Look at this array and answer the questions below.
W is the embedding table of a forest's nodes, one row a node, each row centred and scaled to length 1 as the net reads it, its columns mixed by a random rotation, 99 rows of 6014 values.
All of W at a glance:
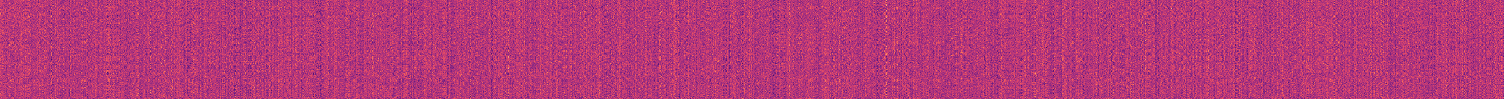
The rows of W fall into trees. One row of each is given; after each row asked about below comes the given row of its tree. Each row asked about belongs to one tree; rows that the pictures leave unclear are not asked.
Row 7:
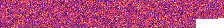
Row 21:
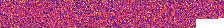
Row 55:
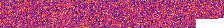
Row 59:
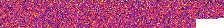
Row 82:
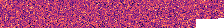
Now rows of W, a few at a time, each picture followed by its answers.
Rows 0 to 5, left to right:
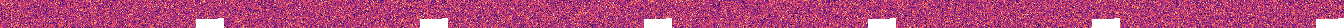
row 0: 82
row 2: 82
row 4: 82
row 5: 21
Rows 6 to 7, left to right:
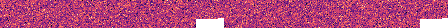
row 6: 59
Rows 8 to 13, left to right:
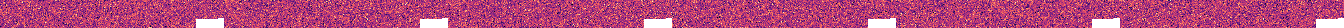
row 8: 7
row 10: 82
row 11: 21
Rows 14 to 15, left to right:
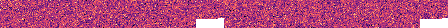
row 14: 59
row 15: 82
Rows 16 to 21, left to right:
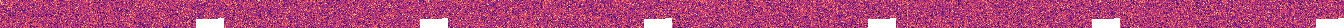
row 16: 82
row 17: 82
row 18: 59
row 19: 21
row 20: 82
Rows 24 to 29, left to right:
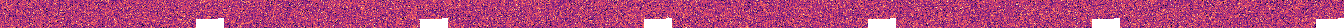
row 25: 7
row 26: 82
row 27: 21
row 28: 55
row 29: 59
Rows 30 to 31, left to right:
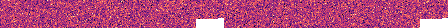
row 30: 59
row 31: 82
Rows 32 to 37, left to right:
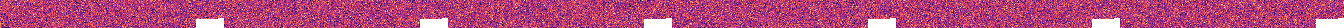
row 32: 21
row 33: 59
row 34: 55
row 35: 7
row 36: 59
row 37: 7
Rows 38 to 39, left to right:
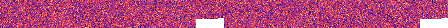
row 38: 55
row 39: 59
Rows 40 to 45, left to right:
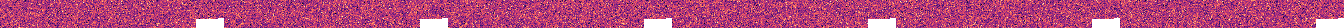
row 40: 59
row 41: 7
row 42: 7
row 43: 7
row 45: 59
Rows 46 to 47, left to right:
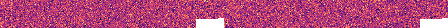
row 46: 82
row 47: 21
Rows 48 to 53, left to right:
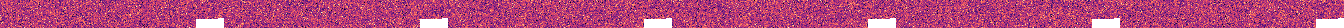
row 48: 82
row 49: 7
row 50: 59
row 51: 59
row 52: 55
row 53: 82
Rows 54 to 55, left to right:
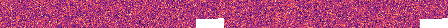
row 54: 82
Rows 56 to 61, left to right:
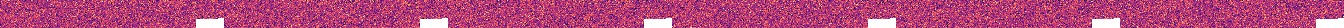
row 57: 59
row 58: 59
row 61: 55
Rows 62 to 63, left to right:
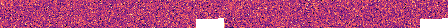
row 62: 82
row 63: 21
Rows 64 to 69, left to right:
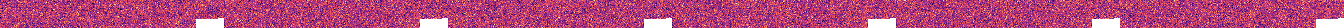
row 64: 7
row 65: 59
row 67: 59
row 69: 82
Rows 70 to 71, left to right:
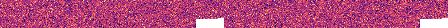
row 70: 59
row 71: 59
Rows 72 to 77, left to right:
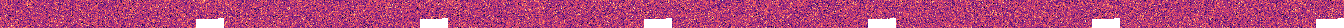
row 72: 82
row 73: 82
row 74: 82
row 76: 21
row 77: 59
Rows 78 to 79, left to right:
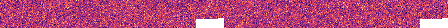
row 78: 55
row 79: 7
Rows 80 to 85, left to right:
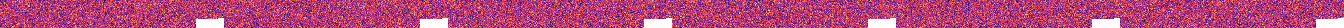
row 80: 7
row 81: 7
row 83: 21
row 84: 82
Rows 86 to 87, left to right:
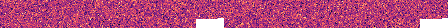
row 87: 7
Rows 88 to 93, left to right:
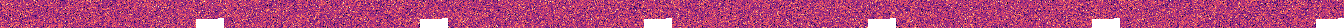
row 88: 82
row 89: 59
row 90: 59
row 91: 82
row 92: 59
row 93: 59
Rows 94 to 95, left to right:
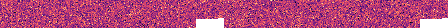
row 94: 82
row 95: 59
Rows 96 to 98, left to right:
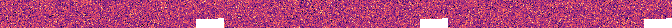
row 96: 82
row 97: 21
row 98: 7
